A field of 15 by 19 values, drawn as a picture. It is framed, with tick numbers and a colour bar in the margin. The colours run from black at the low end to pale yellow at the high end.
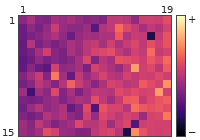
No regular stripes run through it. No single row or column stands out from its neighbours. The values follow a bell shape. There is an overall slope up to the right. The texture is fine-grained noise.
